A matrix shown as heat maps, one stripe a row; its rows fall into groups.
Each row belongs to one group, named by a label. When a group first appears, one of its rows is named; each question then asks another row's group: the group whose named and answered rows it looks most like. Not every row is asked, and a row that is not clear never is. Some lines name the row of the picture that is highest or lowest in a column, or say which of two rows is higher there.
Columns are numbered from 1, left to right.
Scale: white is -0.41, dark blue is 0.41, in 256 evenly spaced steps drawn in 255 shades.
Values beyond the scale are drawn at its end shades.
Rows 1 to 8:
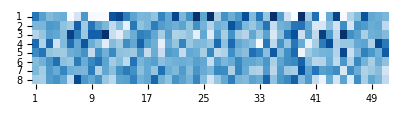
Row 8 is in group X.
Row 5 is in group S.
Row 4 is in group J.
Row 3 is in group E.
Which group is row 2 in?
X
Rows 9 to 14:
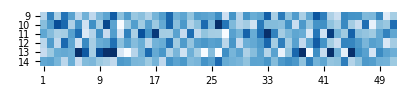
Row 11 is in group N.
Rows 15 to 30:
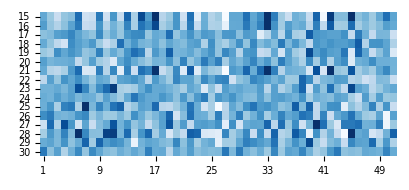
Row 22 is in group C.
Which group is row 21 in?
N
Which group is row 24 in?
X
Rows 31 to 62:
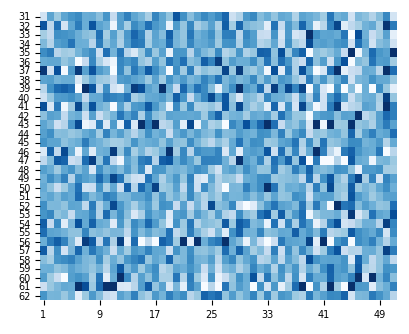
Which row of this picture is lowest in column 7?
43
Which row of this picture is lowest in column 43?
46
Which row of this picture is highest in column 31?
60
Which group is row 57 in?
J
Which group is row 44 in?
S
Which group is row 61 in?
E
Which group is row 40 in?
C
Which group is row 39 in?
X
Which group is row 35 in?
S
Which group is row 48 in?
X
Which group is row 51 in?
E
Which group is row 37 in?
J
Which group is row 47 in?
X
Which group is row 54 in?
J
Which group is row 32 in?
J
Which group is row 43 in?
N
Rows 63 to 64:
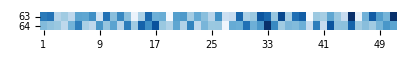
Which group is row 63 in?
S
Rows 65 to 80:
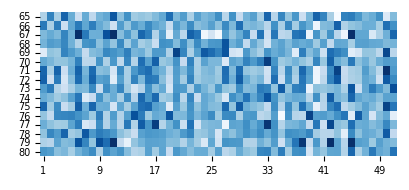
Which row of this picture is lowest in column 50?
65
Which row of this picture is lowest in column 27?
77
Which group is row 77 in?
N
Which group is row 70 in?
N
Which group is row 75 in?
J
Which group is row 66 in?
J
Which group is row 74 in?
N
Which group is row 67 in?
E
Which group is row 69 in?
C
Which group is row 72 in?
J
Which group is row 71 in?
J
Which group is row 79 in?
E
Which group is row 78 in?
X
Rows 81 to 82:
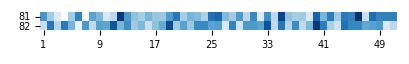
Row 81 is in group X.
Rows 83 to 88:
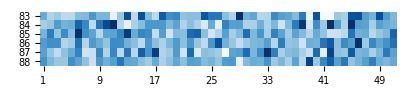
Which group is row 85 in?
E
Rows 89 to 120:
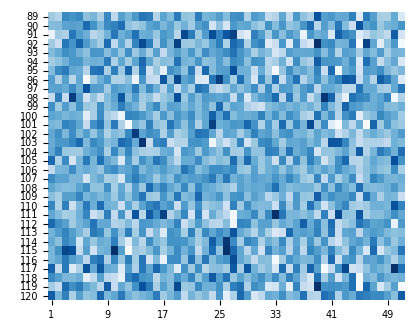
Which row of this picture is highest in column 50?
117
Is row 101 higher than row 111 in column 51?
No
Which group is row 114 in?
X
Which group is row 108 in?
N
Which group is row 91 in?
C
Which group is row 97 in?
E
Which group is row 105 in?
J
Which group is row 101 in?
X
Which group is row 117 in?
J
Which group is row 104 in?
S
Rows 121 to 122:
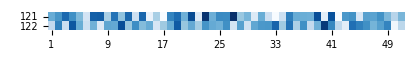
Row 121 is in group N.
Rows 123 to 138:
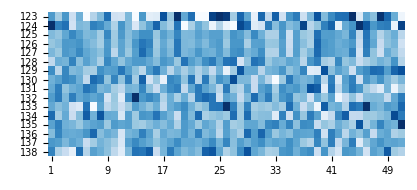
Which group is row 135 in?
S
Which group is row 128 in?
C
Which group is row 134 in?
J
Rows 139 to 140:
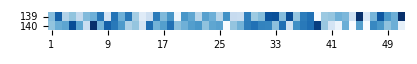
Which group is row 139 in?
S
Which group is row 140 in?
X
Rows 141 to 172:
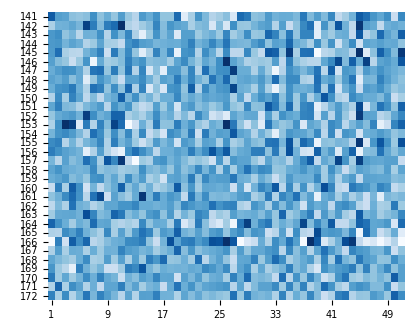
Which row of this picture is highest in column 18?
166
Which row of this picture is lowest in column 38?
156
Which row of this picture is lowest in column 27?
164
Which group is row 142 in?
E
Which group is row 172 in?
J
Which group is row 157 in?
E
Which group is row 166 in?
C
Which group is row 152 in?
E
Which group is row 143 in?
S
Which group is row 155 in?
S
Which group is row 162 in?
C
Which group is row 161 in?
X
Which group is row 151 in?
S
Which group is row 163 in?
E
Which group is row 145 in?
S
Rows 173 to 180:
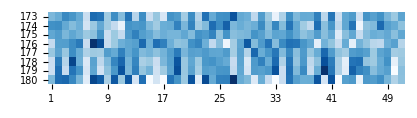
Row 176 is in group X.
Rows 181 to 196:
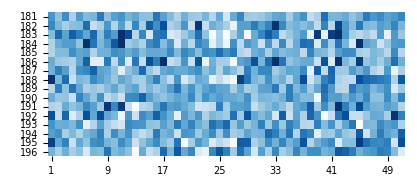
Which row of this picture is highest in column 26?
193
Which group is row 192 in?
J
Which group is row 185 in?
C
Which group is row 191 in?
E
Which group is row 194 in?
S
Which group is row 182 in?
N
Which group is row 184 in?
E
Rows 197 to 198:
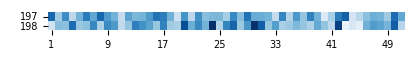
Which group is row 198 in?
C
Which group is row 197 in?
J
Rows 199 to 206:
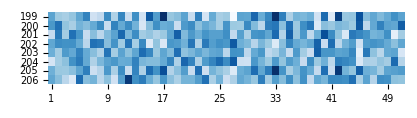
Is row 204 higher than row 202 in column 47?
No
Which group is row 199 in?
N
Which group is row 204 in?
C
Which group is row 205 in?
N
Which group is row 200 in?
S
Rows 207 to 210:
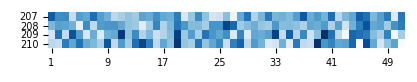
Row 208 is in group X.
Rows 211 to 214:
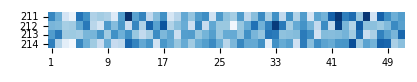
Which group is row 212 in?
N
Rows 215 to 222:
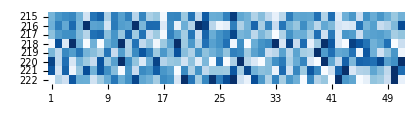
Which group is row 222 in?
C
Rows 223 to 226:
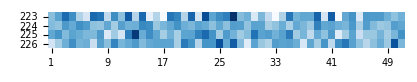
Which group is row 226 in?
C
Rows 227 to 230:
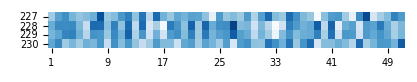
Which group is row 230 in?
S
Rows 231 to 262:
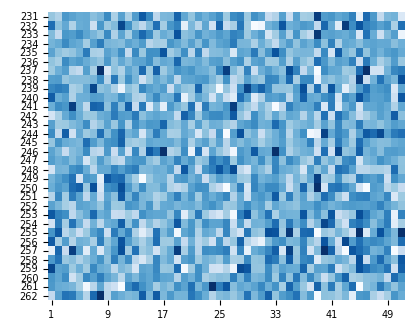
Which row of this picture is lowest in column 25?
239
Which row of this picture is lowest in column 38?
244
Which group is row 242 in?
C
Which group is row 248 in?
C
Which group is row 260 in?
J
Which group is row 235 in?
N
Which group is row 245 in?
E
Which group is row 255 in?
S
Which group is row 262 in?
X
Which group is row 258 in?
S
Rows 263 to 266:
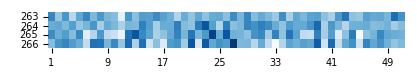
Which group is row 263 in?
J
